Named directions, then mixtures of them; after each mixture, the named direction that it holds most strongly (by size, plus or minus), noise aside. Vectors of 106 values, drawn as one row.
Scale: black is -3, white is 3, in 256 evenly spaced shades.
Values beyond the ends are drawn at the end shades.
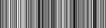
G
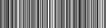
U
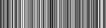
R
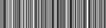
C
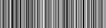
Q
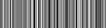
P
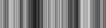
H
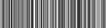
P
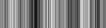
H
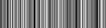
R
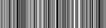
G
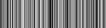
R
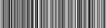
P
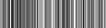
Q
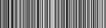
U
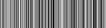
G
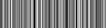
P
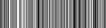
U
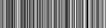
C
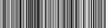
Q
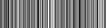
U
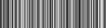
R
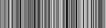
Q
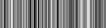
P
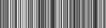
G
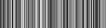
R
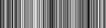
R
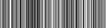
Q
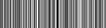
P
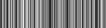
R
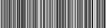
G
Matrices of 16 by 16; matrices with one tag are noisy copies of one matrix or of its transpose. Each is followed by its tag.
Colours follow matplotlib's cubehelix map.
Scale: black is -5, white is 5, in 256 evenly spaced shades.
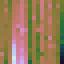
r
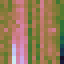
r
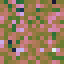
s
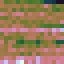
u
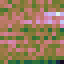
r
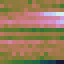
r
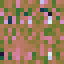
s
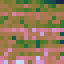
u
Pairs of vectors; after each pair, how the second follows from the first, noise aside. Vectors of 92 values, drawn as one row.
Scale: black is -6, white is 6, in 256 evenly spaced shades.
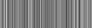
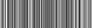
scaled up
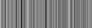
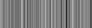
wrapped around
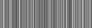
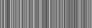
wrapped around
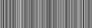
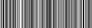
scaled up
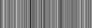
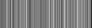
wrapped around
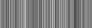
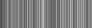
wrapped around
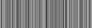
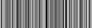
scaled up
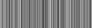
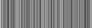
wrapped around
